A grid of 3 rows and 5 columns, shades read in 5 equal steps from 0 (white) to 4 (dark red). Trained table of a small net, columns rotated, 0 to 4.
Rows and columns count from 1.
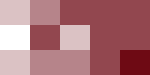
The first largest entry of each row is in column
3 2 5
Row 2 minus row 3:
-1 1 -1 0 -1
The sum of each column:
2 7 6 9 10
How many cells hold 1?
3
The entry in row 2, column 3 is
1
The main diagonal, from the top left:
1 3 2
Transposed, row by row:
1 0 1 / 2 3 2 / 3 1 2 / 3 3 3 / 3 3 4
